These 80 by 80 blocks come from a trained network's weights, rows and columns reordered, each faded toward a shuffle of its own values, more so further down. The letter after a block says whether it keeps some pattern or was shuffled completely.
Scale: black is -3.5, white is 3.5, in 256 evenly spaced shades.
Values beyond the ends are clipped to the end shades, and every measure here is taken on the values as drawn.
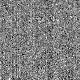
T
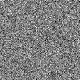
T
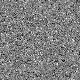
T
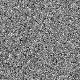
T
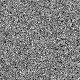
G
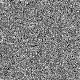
T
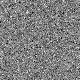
G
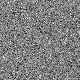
G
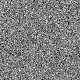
G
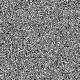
G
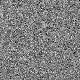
T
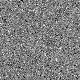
G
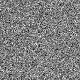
T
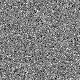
G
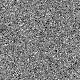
G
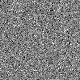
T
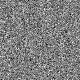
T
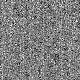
T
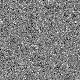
G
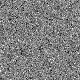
G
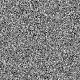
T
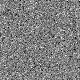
G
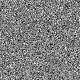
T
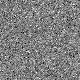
G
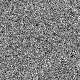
G
